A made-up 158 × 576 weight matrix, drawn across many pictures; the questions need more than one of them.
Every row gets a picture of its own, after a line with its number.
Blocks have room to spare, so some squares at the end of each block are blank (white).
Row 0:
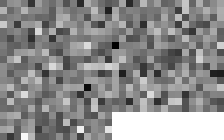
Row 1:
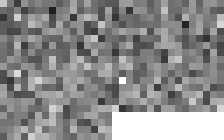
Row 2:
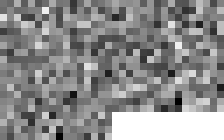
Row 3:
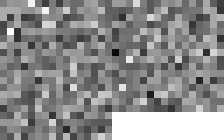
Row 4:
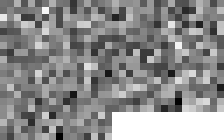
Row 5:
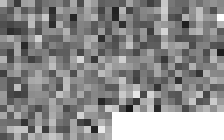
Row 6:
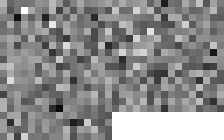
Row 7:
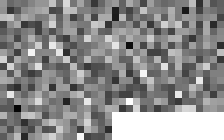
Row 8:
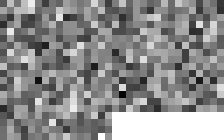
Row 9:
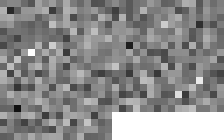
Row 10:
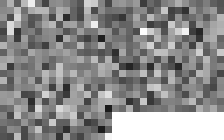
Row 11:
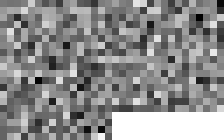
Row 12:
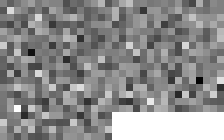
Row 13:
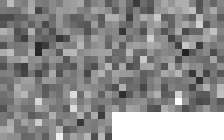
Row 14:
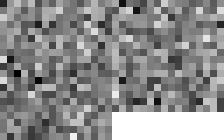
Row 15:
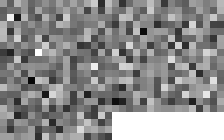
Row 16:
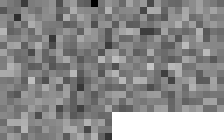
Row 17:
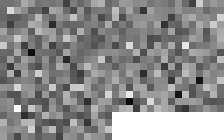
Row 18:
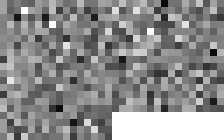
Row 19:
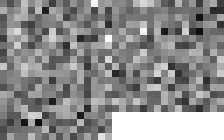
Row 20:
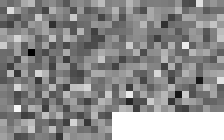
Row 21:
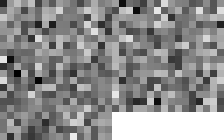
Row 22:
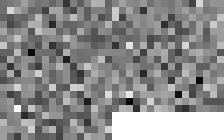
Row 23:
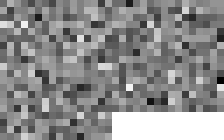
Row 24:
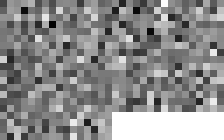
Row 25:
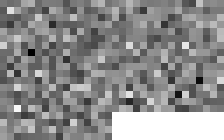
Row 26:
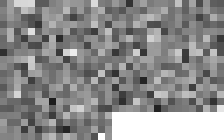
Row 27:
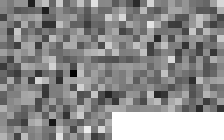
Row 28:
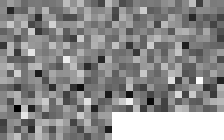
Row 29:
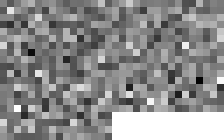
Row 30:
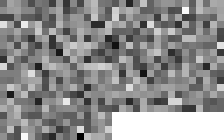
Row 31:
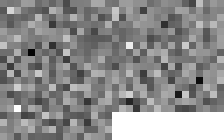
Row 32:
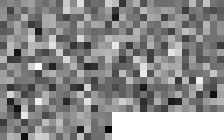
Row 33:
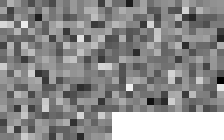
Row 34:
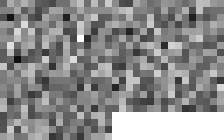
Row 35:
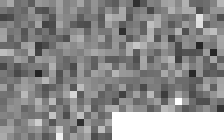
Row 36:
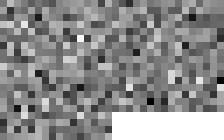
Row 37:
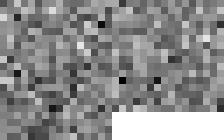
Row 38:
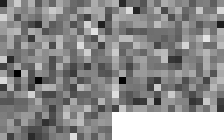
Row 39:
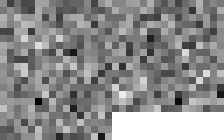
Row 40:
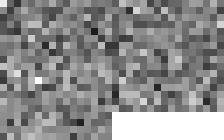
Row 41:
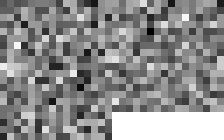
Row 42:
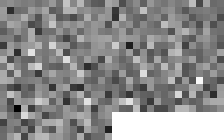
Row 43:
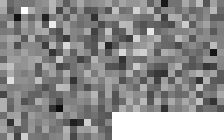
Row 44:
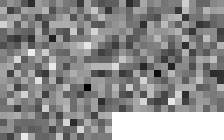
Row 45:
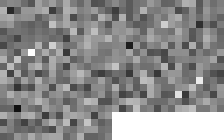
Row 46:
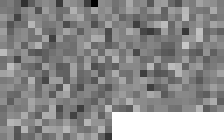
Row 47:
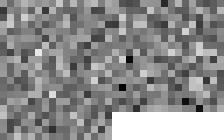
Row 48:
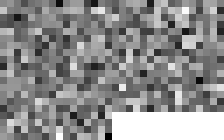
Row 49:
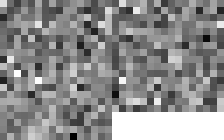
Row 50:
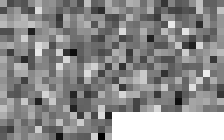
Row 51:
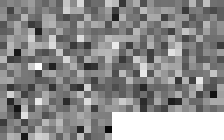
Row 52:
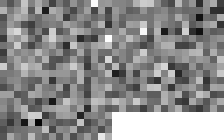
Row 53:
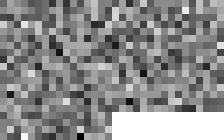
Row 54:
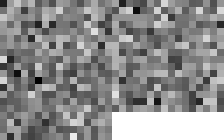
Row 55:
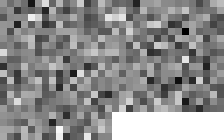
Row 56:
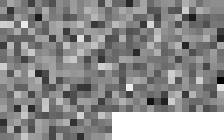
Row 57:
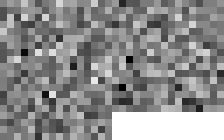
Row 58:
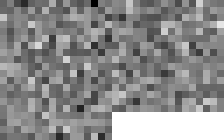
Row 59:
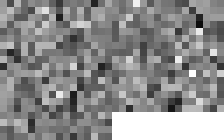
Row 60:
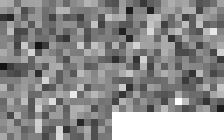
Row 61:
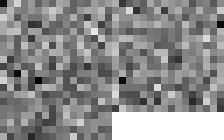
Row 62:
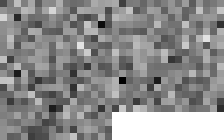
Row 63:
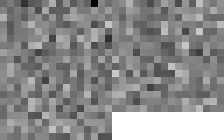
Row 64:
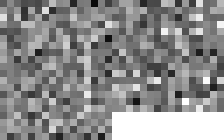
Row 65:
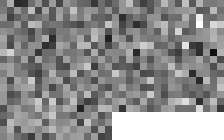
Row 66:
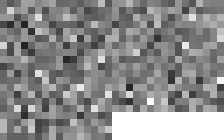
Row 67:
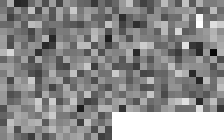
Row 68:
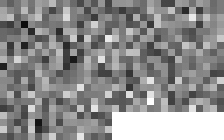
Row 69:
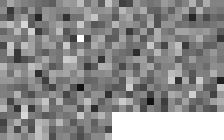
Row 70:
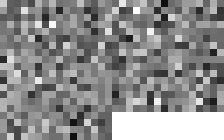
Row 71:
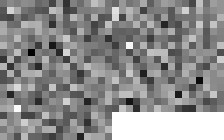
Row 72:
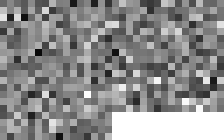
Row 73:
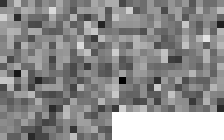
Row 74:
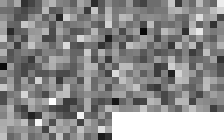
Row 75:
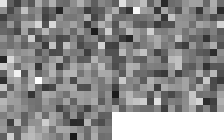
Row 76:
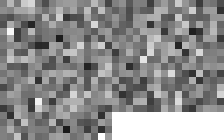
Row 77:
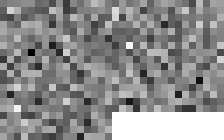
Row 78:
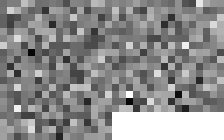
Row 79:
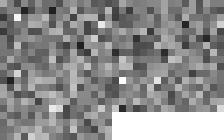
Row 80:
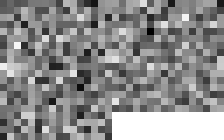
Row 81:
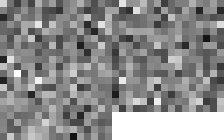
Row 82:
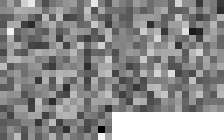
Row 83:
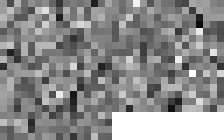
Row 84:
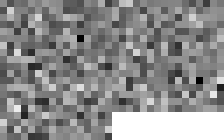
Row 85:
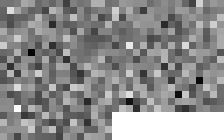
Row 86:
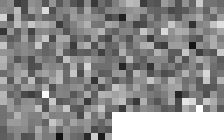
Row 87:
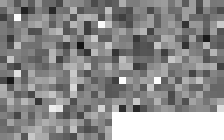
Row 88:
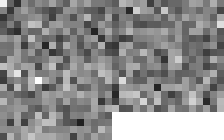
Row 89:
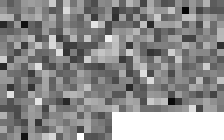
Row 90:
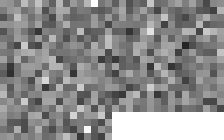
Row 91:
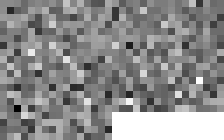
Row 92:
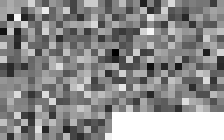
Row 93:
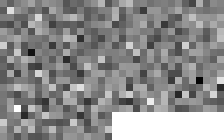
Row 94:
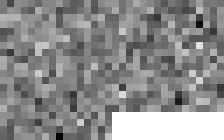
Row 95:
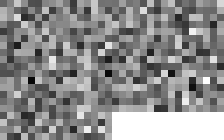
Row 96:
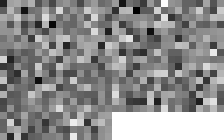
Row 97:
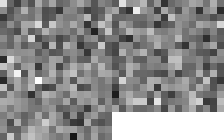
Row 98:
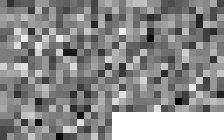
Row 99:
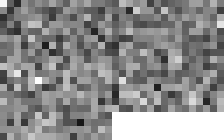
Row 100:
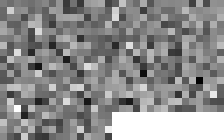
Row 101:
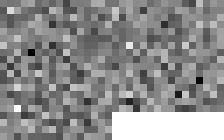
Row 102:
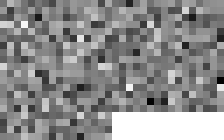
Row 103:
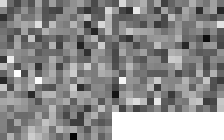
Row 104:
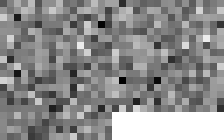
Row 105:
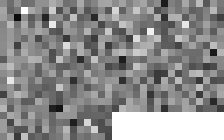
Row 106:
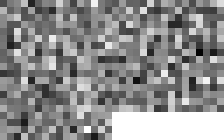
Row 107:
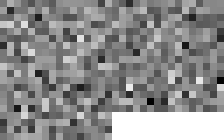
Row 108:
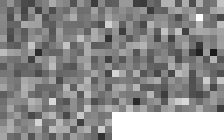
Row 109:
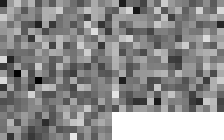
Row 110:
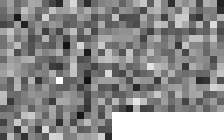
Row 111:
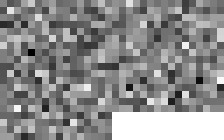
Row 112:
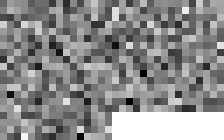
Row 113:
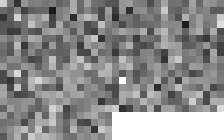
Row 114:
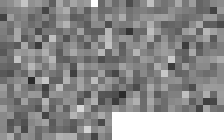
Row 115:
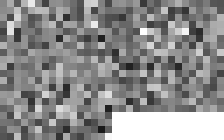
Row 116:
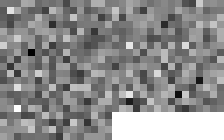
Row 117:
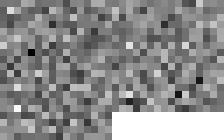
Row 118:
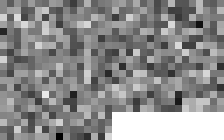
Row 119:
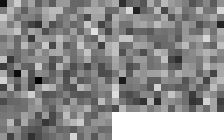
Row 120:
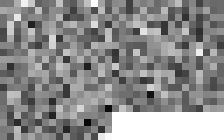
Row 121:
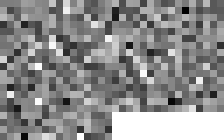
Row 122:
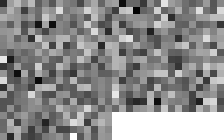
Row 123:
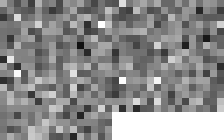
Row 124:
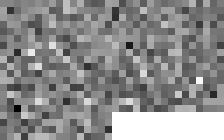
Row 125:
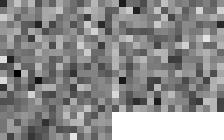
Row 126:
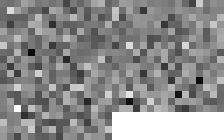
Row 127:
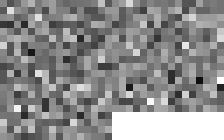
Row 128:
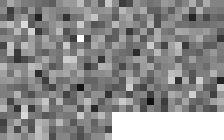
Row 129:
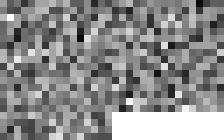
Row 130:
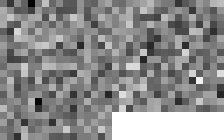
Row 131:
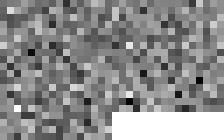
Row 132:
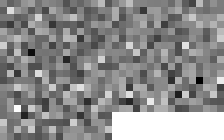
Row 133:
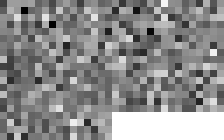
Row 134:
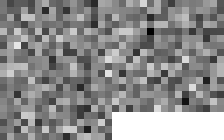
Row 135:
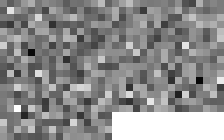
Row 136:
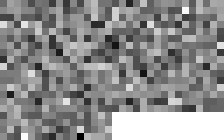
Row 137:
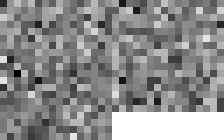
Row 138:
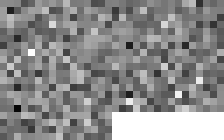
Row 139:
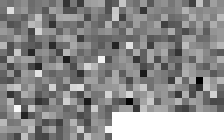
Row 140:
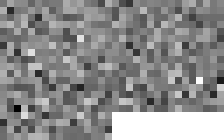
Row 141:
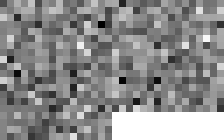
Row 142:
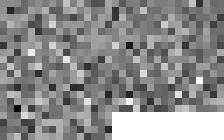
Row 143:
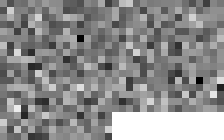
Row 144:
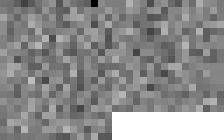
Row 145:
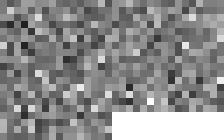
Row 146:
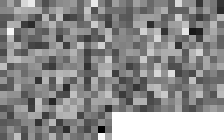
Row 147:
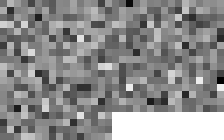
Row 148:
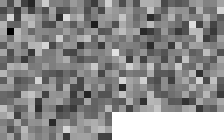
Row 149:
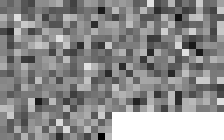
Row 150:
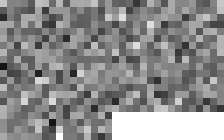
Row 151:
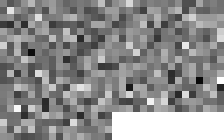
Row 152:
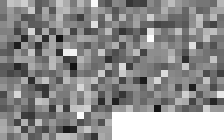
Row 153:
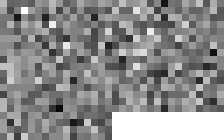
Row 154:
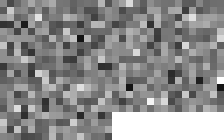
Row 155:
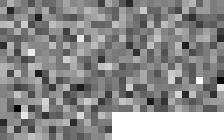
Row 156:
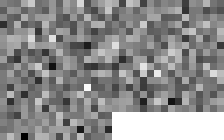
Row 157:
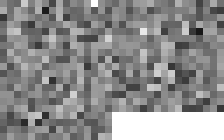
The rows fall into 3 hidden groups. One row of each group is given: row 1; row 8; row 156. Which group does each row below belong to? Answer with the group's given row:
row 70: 1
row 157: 8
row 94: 8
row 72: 8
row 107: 156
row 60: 8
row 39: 8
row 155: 156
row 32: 156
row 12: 156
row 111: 156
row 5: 1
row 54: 1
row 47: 8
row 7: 156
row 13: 8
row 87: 1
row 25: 156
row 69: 156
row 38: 1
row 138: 156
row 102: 156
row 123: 1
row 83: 8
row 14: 1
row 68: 156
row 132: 156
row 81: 1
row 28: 156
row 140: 156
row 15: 8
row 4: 8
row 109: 1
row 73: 1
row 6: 1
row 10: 8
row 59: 8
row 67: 8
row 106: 8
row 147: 156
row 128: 156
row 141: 1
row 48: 8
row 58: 8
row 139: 156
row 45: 156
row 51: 156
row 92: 8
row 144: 8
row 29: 156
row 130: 8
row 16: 8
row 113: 1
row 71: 156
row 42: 156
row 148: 8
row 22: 156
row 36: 156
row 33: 156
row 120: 8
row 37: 1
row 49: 1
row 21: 1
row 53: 156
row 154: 156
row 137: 1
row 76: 8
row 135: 156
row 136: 156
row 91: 156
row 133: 1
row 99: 1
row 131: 156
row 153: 1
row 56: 156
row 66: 156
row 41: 8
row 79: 1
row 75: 1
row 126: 156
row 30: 156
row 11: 8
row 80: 8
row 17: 156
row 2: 8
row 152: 8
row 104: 1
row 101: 156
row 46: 8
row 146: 8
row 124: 156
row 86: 8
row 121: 156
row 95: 8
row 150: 8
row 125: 1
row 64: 8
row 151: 156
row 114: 8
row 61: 1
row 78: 156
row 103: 1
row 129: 156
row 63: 8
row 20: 156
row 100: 156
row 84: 156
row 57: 8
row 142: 156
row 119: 1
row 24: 1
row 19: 8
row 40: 1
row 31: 156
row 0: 156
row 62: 1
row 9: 156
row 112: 156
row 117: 156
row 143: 156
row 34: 156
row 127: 156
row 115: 8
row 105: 1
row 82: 8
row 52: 8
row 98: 8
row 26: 8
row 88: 1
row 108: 8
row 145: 156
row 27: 8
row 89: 156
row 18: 1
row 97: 1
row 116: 156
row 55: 8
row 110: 8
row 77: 156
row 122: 1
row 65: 8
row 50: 8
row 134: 8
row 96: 1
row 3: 8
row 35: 8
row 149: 8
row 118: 8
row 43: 1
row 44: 156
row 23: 156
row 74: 8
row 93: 156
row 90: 8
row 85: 156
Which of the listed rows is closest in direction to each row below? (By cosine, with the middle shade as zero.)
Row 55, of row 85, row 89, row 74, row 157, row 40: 74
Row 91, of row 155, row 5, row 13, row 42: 42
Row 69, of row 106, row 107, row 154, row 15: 107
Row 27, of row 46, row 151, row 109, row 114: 114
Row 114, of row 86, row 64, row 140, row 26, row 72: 26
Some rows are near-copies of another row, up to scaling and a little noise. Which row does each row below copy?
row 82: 146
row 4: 2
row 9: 45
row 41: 80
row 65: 67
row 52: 19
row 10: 115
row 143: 84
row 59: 83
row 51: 32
